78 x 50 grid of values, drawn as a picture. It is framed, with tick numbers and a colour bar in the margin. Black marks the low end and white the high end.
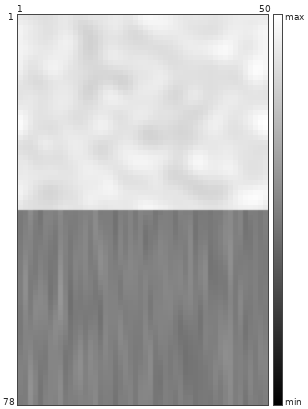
It is made of 2 by 1 panels. Panel 1,1: very high, blotchy, faint in contrast. Panel 2,1: middling, streaked downward, faint in contrast.
